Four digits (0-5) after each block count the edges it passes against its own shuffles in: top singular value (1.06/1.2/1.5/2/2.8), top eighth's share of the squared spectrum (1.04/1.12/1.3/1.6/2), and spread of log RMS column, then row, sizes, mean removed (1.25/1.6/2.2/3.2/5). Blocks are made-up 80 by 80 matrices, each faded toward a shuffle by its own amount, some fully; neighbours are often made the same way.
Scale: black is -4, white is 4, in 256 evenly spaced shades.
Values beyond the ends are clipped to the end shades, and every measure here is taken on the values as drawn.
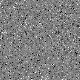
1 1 1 0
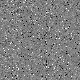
1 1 1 0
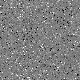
0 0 0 0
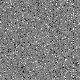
2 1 1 0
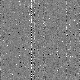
4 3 2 0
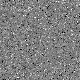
0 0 0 0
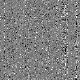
2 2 3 0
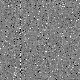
2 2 1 0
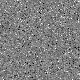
0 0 0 0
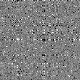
4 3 2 2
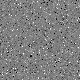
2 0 0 0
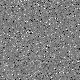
1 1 0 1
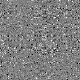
4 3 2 2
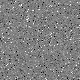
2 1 0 0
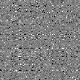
4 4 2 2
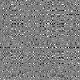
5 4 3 3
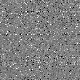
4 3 1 2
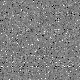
3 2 0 1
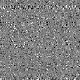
4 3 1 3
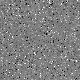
0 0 1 0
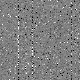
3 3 2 0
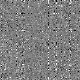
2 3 3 2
